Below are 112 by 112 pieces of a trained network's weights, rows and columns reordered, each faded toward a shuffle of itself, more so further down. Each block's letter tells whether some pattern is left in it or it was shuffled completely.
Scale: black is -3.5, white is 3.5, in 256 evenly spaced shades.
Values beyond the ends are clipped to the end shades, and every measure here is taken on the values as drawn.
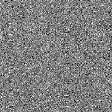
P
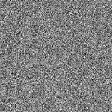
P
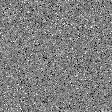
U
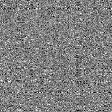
P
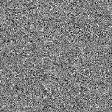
P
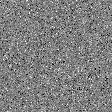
U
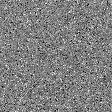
U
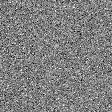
U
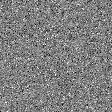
U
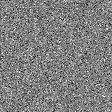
U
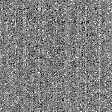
P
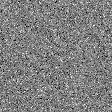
U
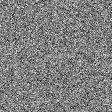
U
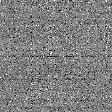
P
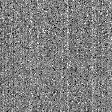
P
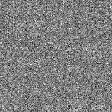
P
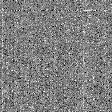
P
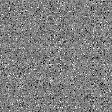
P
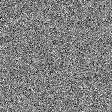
U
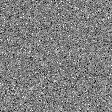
U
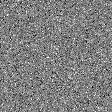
U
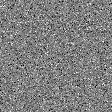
U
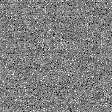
P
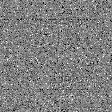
P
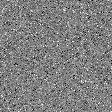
U
